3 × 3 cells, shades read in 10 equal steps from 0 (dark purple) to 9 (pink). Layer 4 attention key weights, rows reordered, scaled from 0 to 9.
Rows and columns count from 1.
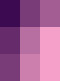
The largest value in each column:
3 7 9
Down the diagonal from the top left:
0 6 9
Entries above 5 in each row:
0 2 2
